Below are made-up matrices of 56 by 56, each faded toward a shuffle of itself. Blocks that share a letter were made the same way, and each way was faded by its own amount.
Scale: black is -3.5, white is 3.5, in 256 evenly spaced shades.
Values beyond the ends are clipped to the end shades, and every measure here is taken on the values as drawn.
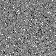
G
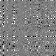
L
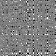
L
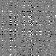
L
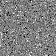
G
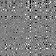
L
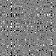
L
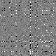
L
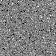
G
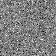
G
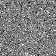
G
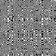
L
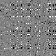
L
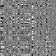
L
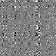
L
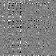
L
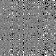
L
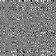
L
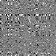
L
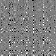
L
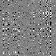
L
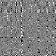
L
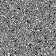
G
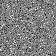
G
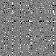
L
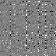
L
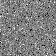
G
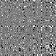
L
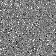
G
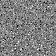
G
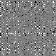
L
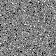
G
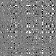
L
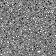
G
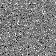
G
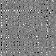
L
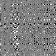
L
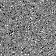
G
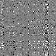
L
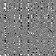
L
